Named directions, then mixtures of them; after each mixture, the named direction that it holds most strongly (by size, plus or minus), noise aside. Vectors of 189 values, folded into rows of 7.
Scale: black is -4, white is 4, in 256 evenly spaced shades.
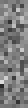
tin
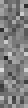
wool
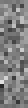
tin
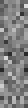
wool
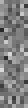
wool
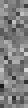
wool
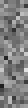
wool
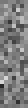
tin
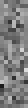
tin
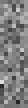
tin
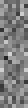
wool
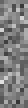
tin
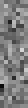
tin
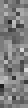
tin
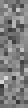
tin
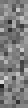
tin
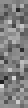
tin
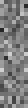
wool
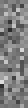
tin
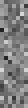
wool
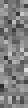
wool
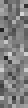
wool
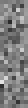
tin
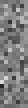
tin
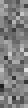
wool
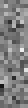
tin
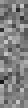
tin
